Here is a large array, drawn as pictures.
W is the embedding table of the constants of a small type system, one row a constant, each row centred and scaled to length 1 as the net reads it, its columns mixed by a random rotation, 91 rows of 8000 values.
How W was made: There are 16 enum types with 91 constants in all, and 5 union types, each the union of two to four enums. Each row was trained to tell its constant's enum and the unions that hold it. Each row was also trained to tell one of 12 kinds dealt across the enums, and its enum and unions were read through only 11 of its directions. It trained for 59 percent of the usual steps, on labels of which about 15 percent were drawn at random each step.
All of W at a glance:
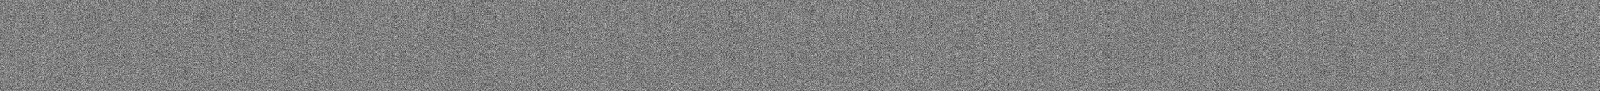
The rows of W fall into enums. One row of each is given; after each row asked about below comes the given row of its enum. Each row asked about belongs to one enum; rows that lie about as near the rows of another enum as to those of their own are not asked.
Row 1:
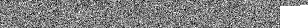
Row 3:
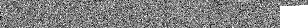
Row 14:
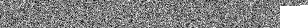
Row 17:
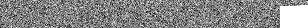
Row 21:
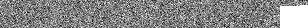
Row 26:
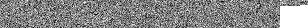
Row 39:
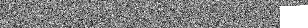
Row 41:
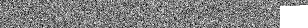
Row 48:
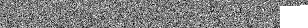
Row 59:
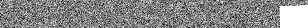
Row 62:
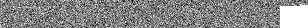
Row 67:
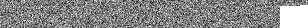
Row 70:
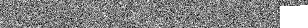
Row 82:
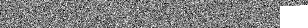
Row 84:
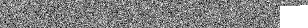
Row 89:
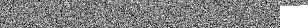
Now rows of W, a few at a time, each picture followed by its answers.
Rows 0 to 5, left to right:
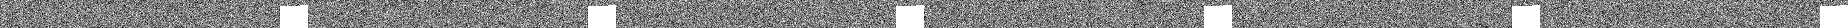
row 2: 3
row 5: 21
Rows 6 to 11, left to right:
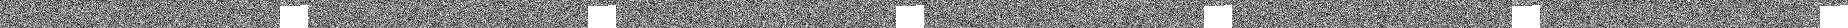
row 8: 14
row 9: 67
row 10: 26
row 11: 14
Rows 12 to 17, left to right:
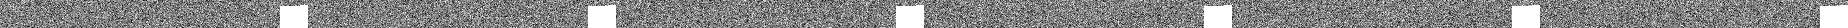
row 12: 84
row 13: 17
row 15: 21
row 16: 17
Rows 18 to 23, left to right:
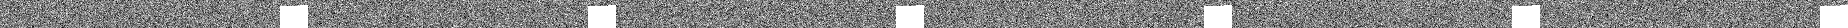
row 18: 3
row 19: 14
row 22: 3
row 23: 67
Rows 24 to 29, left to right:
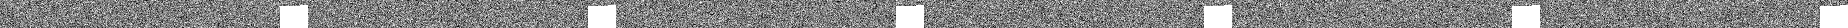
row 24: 84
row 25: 67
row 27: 17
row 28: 21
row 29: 39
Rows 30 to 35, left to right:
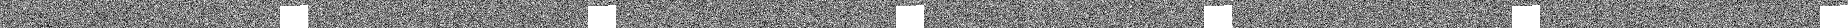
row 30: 3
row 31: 26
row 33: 89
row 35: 89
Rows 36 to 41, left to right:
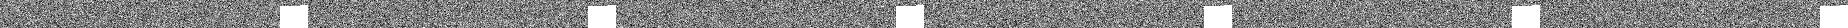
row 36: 84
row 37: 41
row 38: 1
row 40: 48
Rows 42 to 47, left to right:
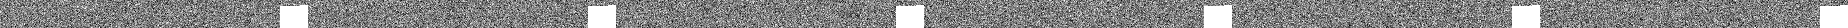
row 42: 48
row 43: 26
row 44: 89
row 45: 17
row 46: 14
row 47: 70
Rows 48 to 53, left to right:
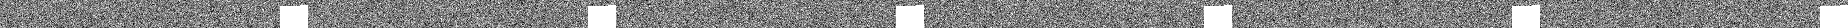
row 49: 14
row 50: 21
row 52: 67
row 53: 1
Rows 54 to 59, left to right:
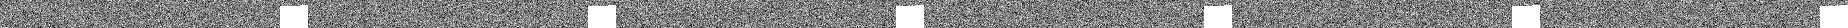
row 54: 1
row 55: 89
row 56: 59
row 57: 84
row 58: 48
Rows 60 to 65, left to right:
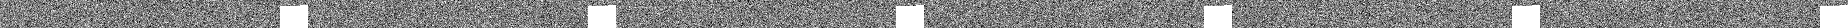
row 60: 48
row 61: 17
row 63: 84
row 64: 41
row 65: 59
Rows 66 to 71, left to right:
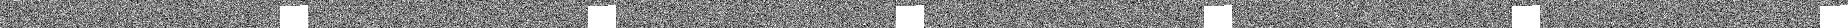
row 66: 70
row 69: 1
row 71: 48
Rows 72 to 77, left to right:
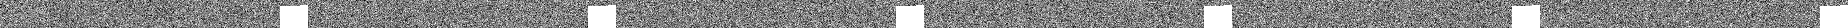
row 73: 89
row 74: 1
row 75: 67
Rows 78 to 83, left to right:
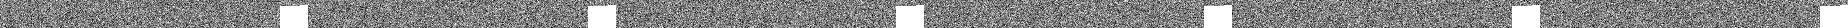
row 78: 48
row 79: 84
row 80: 3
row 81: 41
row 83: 1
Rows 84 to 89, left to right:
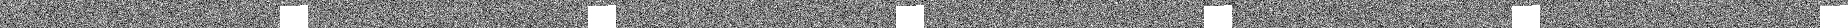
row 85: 14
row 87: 39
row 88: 67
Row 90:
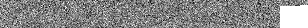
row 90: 26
